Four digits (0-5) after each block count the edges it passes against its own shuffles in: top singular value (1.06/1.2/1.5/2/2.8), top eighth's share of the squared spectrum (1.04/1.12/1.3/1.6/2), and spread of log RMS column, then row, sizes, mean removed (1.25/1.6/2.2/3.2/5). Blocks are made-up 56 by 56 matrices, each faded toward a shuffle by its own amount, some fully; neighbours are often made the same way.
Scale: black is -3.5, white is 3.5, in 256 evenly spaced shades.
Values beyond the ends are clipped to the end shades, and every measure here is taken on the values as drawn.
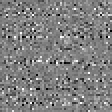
4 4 1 3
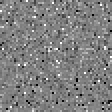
1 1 0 0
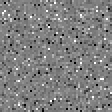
1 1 0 0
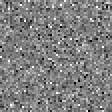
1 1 0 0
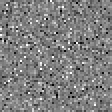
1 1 0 0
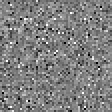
2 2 0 1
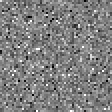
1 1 0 0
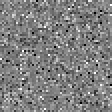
0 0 0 0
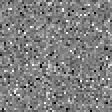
0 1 0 0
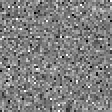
2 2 0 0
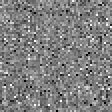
2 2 1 0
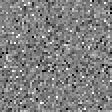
1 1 0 0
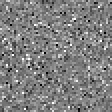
0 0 0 0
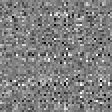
4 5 2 3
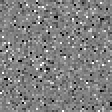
0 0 0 0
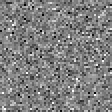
1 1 0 0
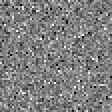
1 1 0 0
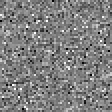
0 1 0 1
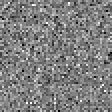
0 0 0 0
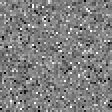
0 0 0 0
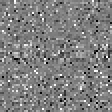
3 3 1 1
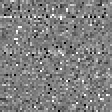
3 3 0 1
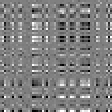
5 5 4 4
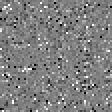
2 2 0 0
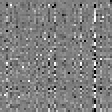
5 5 3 1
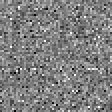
1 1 0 1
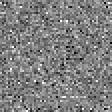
1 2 0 3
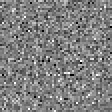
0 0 0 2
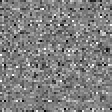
1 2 0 3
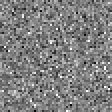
0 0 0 1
